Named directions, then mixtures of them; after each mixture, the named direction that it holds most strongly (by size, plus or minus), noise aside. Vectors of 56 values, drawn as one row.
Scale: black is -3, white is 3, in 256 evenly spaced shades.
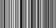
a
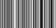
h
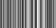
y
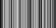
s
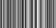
y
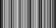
s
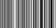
h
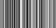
a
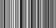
a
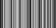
s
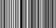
a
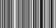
h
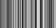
y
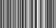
y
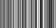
y
